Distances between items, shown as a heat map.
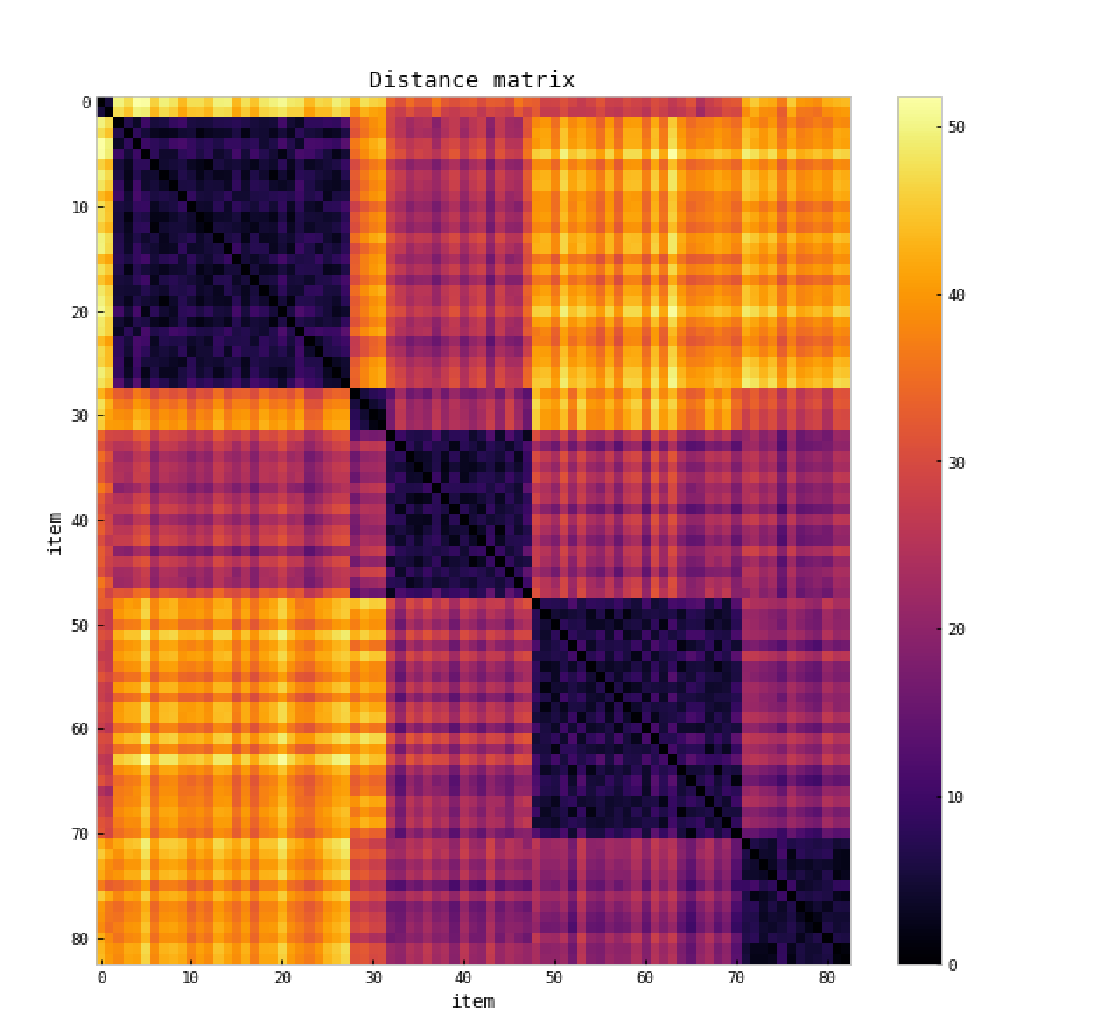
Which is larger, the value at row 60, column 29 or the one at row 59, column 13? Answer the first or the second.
the second
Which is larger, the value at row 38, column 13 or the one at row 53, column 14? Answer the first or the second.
the second
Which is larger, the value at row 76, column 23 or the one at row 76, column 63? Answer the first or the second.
the first
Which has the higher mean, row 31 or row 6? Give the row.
31
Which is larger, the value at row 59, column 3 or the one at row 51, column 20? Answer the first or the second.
the second
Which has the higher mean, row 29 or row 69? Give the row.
29
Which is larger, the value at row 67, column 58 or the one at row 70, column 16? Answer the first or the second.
the second
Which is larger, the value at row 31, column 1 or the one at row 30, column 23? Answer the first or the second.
the first
